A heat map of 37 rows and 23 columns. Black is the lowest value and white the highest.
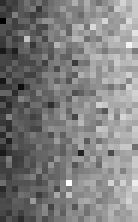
There are no regular stripes. Overall the values sit about 50% of the way up the scale. Fine speckle covers the field. There is an overall slope up to the right.
